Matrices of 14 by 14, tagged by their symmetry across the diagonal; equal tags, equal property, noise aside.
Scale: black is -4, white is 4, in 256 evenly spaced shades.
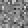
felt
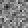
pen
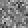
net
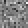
felt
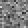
felt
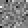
net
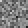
pen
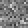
felt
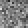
net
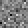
felt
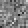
net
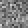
felt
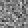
net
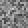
pen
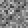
pen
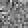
net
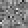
net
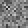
pen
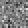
net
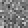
felt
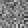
net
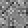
pen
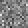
felt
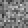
felt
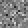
pen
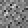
pen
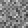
pen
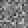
pen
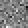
net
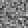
felt
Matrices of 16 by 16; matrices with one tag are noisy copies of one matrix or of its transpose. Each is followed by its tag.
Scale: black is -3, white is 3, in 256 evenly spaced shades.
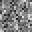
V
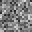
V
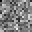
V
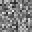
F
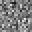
F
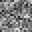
V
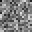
V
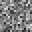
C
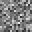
C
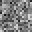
V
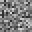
F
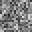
V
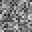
V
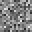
C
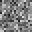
V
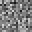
F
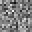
F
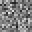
F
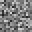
F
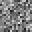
C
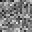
V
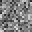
V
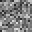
V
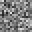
F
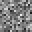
C
